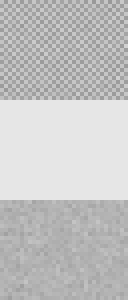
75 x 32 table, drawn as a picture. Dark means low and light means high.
It is made of 3 by 1 panels. Panel 1,1: high, checkered. Panel 2,1: very high, flat. Panel 3,1: high, fine-grained, faint in contrast.
